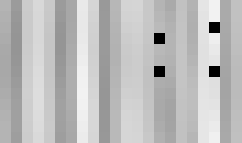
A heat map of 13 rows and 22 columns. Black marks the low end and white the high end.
Histogram: skewed, a long tail of low values. Grain: streaks running down. Slope: none. Lone odd cells: 4, each lower than its neighbours.
